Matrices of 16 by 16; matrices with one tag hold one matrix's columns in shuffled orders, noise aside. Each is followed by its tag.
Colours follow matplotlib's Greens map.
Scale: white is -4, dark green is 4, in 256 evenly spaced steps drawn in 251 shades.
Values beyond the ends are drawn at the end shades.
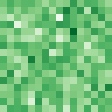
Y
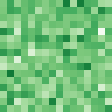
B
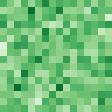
Y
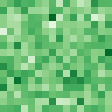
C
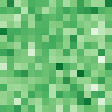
B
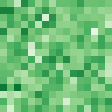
Y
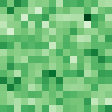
C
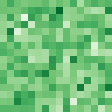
Y
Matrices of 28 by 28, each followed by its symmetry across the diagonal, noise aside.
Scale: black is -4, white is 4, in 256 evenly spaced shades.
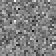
neither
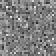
symmetric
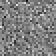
antisymmetric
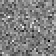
neither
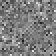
symmetric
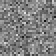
neither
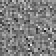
antisymmetric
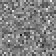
neither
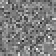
symmetric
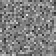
antisymmetric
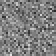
antisymmetric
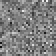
antisymmetric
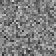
neither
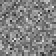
symmetric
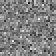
neither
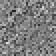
symmetric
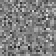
antisymmetric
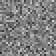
antisymmetric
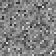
symmetric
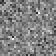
symmetric
